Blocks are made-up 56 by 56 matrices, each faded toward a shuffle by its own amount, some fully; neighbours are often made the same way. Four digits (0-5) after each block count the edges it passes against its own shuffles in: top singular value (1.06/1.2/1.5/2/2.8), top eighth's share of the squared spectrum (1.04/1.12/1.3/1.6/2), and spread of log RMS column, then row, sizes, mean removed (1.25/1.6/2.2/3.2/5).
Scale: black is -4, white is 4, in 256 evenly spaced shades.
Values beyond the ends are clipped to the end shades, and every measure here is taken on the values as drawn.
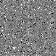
2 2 1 0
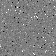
0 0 0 0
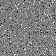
1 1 0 0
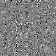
3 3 2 1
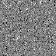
1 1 2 0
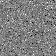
0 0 0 0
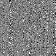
1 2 3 0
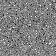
0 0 0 0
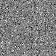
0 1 1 0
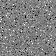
0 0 0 0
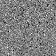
2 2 0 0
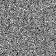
2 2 0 0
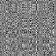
4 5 3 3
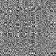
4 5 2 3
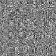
3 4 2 1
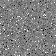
1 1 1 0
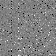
2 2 1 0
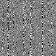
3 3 3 0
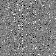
2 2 2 0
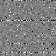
4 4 1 2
